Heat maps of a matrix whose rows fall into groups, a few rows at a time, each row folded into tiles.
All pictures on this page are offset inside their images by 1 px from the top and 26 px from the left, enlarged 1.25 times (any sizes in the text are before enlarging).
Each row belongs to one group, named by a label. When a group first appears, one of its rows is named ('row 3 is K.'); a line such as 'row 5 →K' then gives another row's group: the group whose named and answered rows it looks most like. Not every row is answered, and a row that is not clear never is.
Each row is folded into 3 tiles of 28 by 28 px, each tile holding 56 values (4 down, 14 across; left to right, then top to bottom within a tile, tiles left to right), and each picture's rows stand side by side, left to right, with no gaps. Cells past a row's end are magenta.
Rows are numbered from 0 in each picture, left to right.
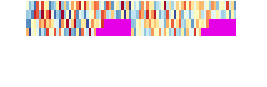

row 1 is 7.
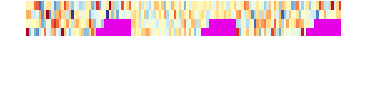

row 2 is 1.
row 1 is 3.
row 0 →1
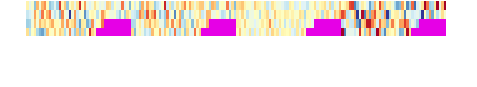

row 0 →7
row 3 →1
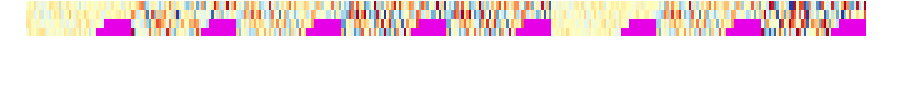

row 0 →3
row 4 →7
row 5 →3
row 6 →7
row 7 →1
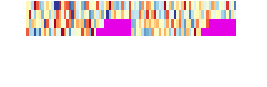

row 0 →1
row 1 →7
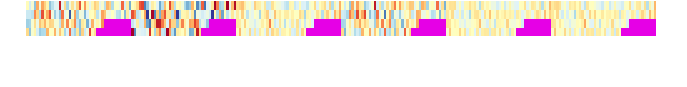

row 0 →7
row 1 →1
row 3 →7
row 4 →3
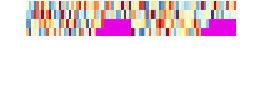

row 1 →1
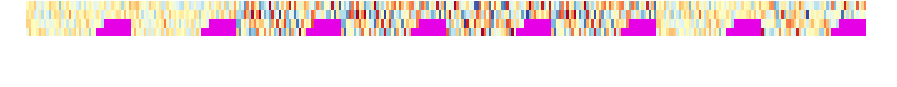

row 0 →3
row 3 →7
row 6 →3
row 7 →1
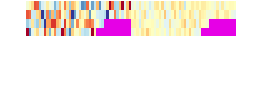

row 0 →1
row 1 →3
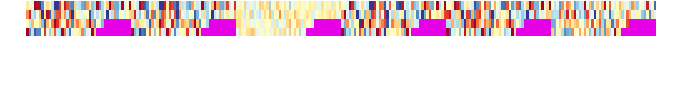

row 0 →1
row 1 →1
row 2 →3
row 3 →1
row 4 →1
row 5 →7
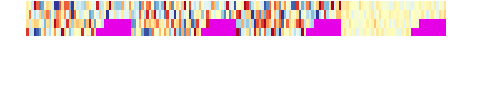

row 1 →7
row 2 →1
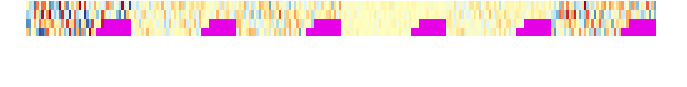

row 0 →7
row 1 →3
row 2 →3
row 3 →3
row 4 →3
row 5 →7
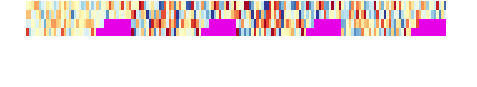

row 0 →1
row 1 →1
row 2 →1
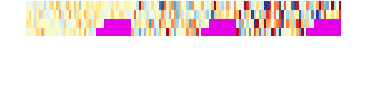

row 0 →3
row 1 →1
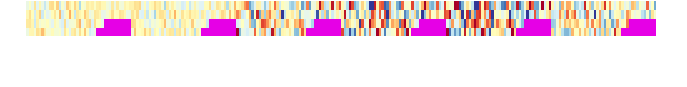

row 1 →3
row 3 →1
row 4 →1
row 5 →7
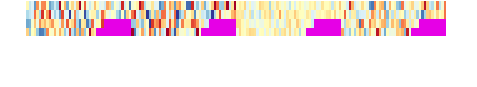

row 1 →1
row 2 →3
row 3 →1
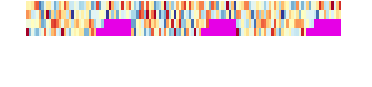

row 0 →1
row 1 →7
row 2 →1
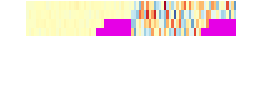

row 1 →7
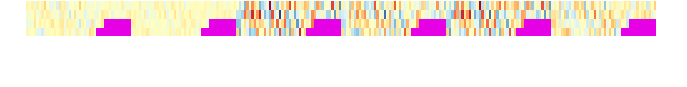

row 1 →3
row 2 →7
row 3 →7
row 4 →7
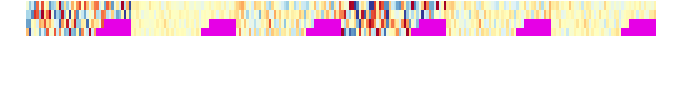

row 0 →7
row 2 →3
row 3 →1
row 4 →3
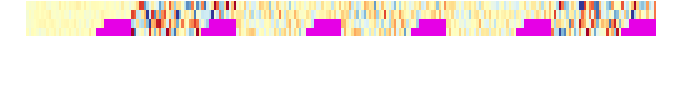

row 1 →1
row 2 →3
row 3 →3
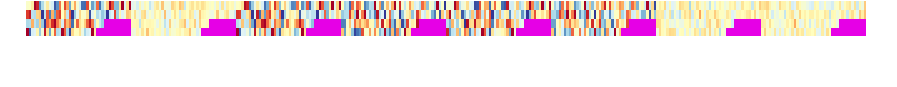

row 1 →3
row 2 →1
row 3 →7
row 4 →1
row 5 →7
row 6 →3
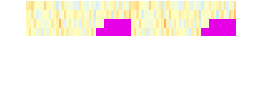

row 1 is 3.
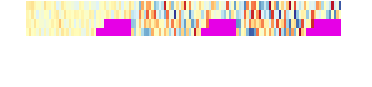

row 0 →3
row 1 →7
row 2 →7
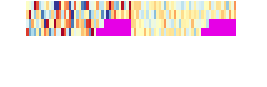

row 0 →1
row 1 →3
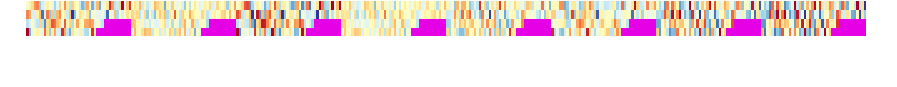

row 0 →1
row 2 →1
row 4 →7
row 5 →1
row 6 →7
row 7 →7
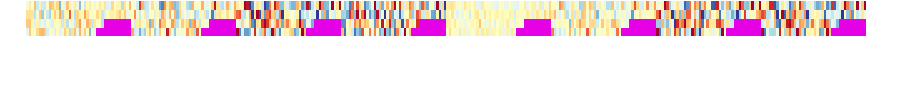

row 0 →3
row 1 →1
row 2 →1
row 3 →7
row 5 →1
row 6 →1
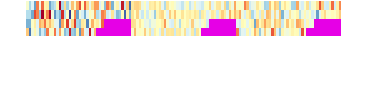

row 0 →7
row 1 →3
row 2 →1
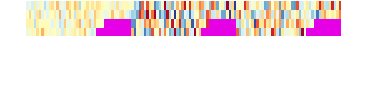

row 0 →3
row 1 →7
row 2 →1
